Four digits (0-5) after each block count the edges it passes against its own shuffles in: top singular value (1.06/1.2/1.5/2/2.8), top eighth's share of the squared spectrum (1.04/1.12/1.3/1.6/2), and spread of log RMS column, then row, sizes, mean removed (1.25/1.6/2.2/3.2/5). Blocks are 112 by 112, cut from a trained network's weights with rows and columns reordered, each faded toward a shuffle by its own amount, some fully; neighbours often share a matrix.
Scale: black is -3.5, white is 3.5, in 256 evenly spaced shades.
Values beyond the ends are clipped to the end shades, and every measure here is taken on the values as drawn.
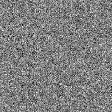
3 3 1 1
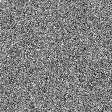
2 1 0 0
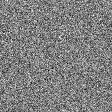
0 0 0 0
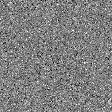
3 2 0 1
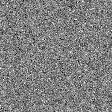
0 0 0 0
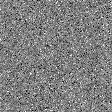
0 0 0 0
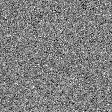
0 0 0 0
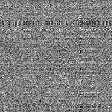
4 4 2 3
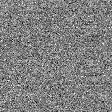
3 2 0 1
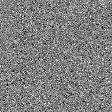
3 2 1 1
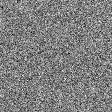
0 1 0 0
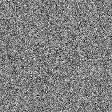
2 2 0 0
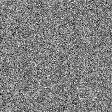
2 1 0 0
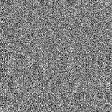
4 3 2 2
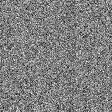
3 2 0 0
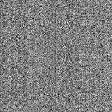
3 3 1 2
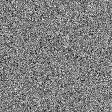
2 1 0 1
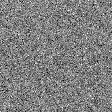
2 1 0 0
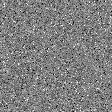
1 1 0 0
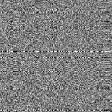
5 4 2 3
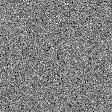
2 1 0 1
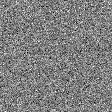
2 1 0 0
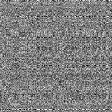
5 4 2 3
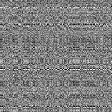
5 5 2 3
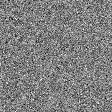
1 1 0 0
